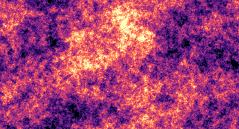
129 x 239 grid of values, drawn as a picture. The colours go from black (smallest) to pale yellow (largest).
Ninth with the highest average: top middle. Slope: none. Mirror symmetry: none. Histogram: bell-shaped. Stripes: none.
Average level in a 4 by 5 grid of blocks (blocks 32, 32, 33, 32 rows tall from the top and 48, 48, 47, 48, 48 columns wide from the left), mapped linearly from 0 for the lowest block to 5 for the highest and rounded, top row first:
22521 / 13510 / 23332 / 20231
